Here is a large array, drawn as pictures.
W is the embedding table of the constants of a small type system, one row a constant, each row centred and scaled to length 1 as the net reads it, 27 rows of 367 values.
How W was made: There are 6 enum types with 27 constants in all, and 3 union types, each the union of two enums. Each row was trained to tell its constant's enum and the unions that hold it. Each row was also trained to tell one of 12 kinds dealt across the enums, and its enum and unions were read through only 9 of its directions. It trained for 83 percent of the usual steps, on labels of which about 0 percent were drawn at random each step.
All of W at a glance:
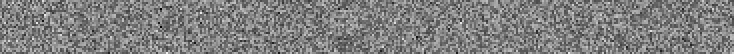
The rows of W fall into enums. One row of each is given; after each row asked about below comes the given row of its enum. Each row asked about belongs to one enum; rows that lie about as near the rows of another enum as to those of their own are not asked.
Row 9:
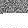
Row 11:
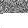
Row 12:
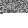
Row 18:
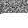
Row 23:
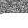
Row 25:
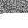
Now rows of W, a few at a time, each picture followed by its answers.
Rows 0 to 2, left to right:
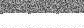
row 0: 18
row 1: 18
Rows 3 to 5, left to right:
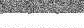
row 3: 11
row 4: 9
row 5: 12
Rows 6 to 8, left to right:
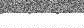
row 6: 9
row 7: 23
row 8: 12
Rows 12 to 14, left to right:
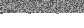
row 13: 12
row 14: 11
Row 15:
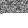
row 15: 23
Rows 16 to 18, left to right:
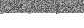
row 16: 11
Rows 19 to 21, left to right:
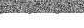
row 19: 18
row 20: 23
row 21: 9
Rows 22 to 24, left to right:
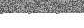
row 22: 18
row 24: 11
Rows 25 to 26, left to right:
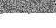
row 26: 12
